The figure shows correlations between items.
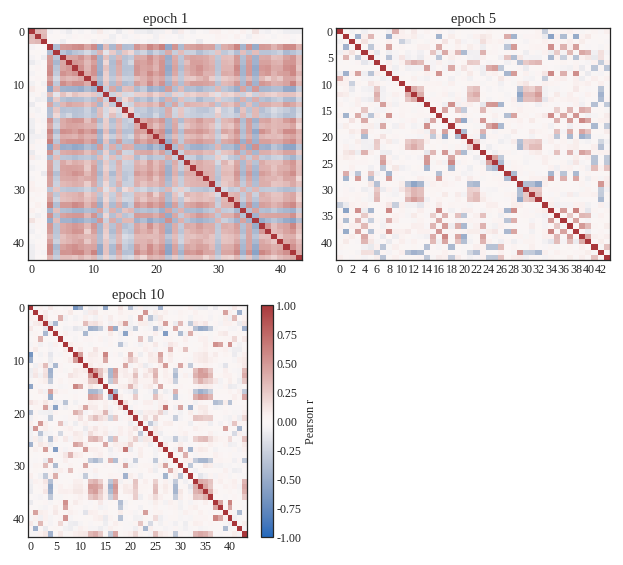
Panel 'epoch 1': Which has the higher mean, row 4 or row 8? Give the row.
8
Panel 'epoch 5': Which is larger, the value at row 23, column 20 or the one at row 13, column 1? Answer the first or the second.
the second
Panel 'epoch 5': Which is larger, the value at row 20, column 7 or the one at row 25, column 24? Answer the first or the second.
the second
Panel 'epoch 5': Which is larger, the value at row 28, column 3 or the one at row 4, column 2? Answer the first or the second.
the first
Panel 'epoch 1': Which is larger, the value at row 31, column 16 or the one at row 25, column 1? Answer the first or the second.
the second
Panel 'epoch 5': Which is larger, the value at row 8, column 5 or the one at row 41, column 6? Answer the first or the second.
the second
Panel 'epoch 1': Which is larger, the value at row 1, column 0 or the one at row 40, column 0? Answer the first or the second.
the first
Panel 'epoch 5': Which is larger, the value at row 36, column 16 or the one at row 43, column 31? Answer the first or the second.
the first
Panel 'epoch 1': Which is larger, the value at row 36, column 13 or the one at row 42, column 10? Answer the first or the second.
the second
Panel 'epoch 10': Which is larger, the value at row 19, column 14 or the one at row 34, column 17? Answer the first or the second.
the second
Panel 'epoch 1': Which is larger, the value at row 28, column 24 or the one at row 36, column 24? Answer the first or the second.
the second
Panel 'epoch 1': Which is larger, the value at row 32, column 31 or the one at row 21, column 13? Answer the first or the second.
the first
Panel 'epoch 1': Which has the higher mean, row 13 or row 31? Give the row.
31
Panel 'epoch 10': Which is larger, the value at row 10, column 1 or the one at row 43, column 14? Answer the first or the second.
the second
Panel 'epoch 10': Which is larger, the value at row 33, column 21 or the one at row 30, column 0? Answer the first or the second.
the first
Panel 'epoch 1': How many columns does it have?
44
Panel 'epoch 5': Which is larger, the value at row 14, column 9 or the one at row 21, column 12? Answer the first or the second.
the second
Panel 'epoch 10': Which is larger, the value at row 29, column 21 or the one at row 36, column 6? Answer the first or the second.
the second
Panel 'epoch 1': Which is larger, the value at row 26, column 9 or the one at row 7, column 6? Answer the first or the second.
the second
